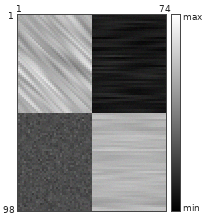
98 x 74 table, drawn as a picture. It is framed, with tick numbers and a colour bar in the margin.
The table splits into 2 rows of 2 panels. Panel 1,1: high, slanting down to the right. Panel 1,2: very low, streaked across, faint in contrast. Panel 2,1: low, fine-grained, faint in contrast. Panel 2,2: high, streaked across, faint in contrast.
